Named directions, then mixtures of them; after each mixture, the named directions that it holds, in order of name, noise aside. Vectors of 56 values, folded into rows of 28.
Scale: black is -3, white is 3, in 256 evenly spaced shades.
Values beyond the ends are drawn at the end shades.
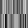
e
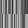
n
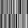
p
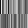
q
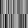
e, q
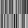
e, n, p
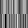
e, p, q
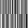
p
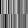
e, q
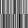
n, p, q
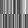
e, n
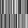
p, q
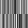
n, p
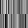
e, q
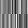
p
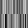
e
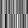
e, n, p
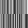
n, p
